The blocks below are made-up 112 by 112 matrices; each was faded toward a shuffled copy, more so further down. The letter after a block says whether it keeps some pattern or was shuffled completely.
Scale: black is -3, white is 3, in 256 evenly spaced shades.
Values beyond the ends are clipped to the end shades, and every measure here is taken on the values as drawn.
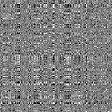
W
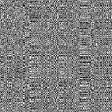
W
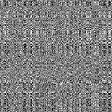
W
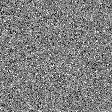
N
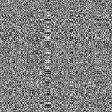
W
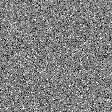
N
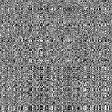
W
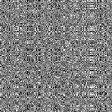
W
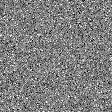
N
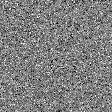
N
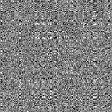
W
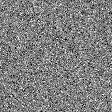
N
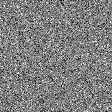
N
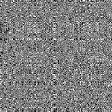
W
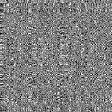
W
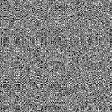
W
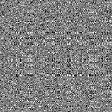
W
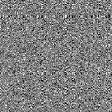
W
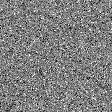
N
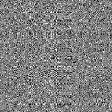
W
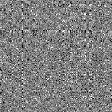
W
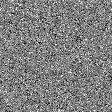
N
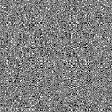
W
